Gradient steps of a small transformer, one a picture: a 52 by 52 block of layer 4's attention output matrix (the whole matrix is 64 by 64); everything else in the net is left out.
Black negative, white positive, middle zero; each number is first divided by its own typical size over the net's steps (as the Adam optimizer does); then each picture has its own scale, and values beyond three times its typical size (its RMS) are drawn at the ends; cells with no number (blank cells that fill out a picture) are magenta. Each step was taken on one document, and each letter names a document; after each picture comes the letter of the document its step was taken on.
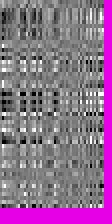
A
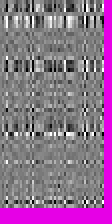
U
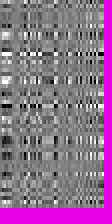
A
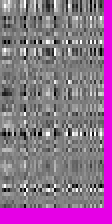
A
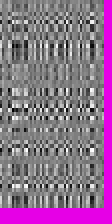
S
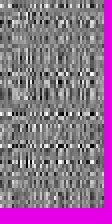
S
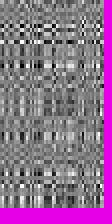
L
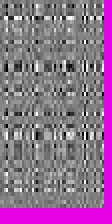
U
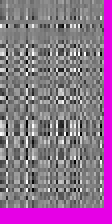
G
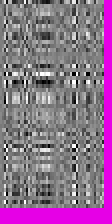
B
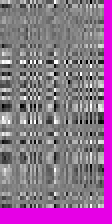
A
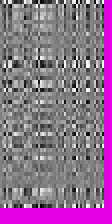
B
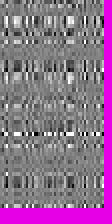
U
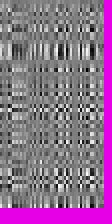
S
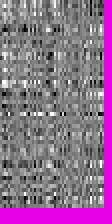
A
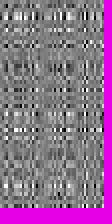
U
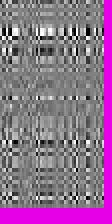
B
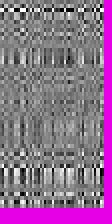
L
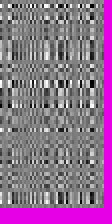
S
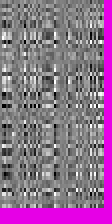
A
